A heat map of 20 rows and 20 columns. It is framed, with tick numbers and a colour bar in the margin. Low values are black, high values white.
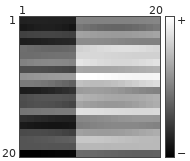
Seam: vertical, 40% of the way across, the right part higher. Ninth with the highest average: middle right. Ninth with the lowest average: bottom left. Grain: streaks across.
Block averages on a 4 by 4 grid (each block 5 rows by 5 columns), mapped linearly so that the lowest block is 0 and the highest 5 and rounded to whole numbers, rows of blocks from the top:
0 1 3 3 | 2 3 5 5 | 1 2 4 4 | 0 1 3 3
